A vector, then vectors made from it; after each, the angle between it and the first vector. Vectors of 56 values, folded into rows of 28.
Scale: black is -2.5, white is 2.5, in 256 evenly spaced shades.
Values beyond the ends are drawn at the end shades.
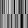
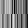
partly aligned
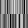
partly opposed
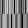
nearly parallel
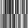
nearly opposite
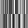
nearly opposite
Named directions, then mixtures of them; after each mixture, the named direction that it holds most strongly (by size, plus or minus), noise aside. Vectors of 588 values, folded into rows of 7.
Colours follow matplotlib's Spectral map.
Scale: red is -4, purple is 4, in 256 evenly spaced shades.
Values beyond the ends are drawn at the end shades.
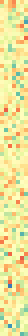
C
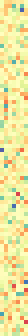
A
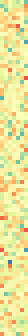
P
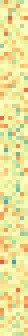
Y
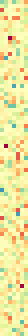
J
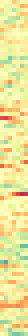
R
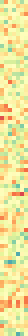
R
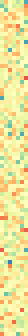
P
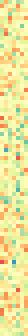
Y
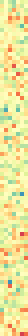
C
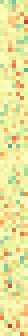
C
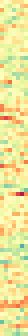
R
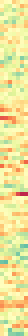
R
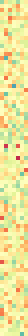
Y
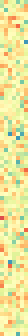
P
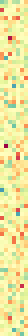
J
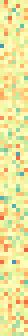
Y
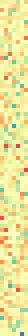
Y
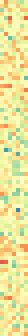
Y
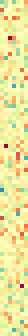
J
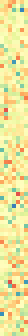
A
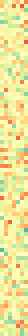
P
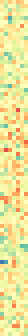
Y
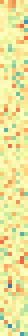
C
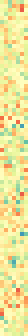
Y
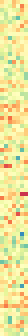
R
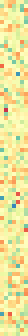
A
